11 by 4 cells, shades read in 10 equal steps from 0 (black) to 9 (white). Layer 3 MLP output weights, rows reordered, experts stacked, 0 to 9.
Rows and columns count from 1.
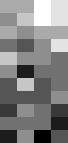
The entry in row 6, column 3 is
4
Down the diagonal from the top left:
6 7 6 8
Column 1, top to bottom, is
6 5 6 4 7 5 3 3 2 4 1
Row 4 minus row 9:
2 -2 1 6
